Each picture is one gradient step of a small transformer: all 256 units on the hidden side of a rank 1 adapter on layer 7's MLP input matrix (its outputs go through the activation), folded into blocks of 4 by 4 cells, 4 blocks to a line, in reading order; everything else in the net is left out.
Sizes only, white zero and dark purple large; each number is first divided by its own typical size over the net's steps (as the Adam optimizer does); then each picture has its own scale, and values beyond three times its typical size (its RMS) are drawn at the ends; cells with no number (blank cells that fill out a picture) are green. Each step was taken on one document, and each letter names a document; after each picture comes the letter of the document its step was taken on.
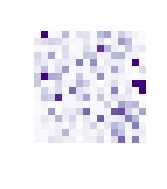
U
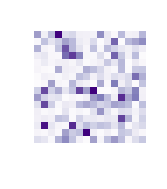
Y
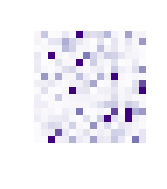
U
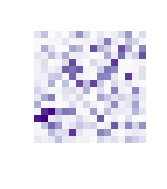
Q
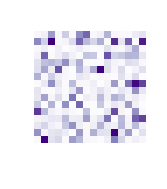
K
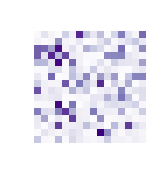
Q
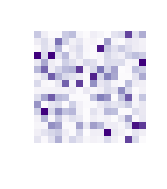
Q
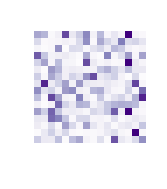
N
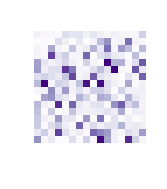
Q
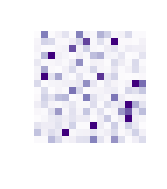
U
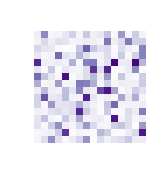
N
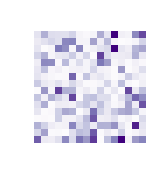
Y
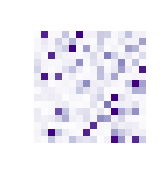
U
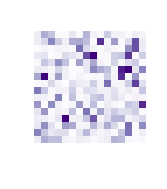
K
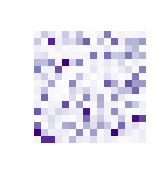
K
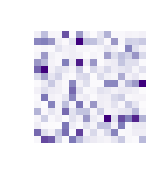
K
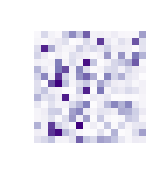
N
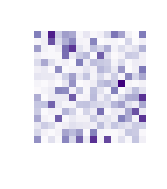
Y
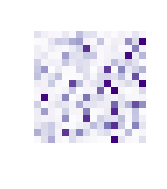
K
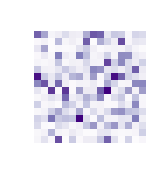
N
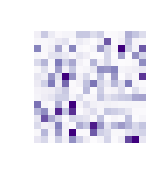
Q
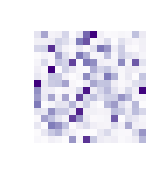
N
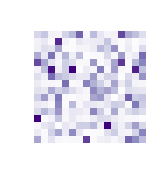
Q
